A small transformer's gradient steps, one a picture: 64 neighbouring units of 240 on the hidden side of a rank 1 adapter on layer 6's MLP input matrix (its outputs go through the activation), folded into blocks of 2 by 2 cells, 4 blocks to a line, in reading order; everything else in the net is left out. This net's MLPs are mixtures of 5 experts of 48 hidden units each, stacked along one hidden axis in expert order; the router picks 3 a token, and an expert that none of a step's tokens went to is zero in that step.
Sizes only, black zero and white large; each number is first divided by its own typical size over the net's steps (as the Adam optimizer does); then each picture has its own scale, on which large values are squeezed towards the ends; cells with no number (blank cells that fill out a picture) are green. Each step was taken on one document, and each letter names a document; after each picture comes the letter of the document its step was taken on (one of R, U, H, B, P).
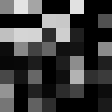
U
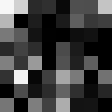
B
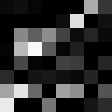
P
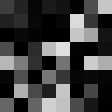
B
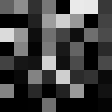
U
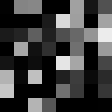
U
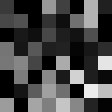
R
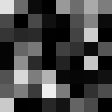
B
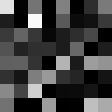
P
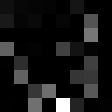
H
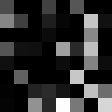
H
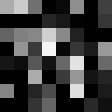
U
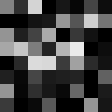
P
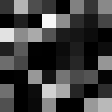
U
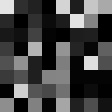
B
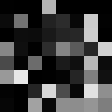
R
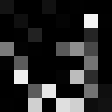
H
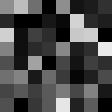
B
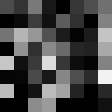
U
